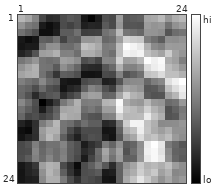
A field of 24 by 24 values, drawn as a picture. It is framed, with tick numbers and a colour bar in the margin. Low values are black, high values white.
The bottom right is the ninth with the highest average. Concentric rings centre on the bottom middle. A vertical seam about 60% of the way across splits the table, and the right part is higher.
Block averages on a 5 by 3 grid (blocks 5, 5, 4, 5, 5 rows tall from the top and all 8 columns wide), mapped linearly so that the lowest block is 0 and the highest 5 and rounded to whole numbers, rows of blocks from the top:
0 2 3
2 1 5
0 3 3
1 1 4
1 0 4
